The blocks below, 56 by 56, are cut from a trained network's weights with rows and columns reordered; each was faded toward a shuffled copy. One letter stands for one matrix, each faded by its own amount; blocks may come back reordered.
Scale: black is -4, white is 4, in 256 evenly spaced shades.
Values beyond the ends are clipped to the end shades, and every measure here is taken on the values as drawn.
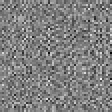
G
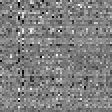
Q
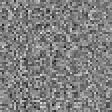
G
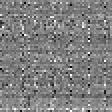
Q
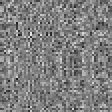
G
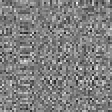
G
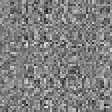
G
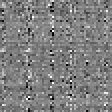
Q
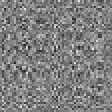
G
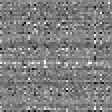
Q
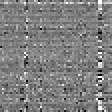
Q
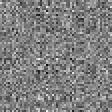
G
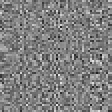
G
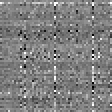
Q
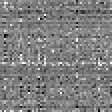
Q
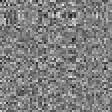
G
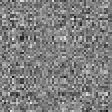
G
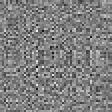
G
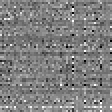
Q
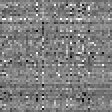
Q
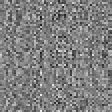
G
